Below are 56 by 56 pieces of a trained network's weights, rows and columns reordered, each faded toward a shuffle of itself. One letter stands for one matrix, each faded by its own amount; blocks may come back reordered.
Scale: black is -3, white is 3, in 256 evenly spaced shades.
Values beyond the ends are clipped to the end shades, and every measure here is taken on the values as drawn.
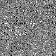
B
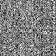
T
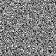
B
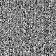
T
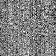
T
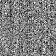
T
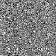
B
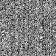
T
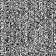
T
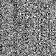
T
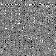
B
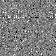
B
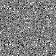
B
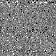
B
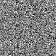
B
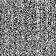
T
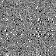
B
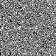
B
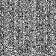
T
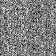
T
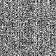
T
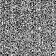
T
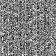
T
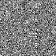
B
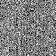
T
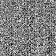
T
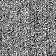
T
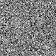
B
